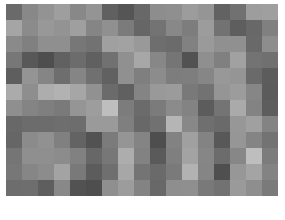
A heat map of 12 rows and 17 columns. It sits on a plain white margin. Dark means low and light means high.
Rings: centred on the bottom left. Slope: none. Odd rows or columns: none. Ninth with the lowest average: bottom left. Average level on the scale: 50%.
